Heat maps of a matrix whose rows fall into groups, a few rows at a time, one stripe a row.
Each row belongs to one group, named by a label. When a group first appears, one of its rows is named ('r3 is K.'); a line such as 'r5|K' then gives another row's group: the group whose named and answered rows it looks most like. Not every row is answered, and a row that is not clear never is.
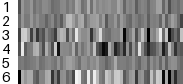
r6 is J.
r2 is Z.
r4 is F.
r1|J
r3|J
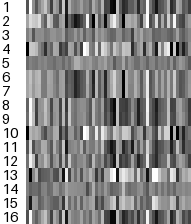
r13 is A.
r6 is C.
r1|F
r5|Z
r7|C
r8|F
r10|J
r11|F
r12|F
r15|A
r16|F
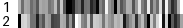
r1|C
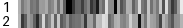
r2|A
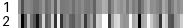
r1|A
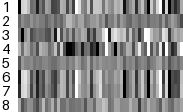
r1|J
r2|Z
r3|A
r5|J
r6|J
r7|J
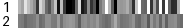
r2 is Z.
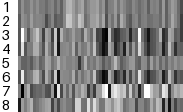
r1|Z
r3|F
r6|F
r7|A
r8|J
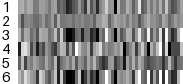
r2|A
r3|C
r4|J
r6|C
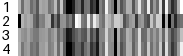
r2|J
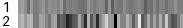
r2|C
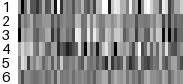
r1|A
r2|J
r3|J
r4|C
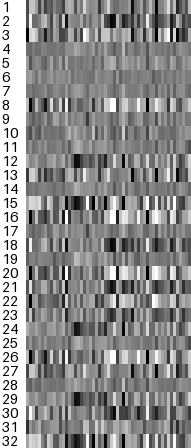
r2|F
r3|J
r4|Z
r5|A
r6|F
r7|Z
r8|A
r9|Z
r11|Z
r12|C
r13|J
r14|Z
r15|C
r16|A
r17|Z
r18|F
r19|Z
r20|A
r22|A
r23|F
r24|C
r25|Z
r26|A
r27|J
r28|Z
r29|C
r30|F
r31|J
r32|C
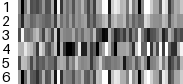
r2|A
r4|C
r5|J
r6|A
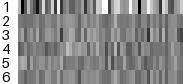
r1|A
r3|Z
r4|Z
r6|Z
